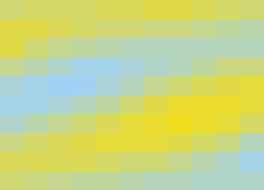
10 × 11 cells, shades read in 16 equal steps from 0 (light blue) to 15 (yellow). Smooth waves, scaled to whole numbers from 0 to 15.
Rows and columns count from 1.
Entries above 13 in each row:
0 0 0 0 0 3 3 0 0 0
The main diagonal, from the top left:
9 12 7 1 2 9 14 12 5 3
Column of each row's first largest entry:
7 1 1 10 11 8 8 5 1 1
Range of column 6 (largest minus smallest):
11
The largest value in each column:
12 12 11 12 13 13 14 15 14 14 13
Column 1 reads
9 12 12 7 2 1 3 8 11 9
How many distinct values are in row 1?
4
